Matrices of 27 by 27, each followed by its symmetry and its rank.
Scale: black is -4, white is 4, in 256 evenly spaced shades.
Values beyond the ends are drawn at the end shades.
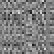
neither, rank three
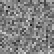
neither, full rank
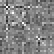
symmetric, rank five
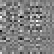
neither, rank three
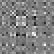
symmetric, rank three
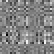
neither, rank three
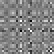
symmetric, rank three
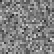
neither, full rank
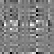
neither, rank two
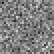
symmetric, full rank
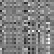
neither, rank three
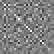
symmetric, rank five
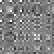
symmetric, rank three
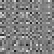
neither, rank three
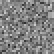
neither, full rank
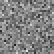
neither, full rank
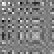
symmetric, rank three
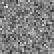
symmetric, full rank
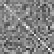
symmetric, rank five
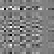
neither, rank two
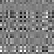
neither, rank two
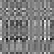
neither, rank two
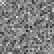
symmetric, full rank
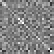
symmetric, rank five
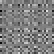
neither, rank two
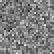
symmetric, full rank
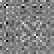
symmetric, rank three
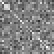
symmetric, rank five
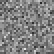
neither, full rank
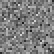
symmetric, full rank
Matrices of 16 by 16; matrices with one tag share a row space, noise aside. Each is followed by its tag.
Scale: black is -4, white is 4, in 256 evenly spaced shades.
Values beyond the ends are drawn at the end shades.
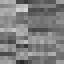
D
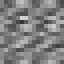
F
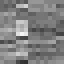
D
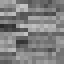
D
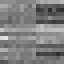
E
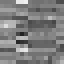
D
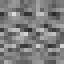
F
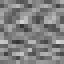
F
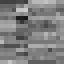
D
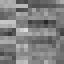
D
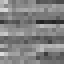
E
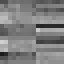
E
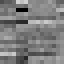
D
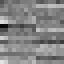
E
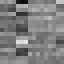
D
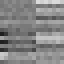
E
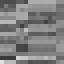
D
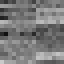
E
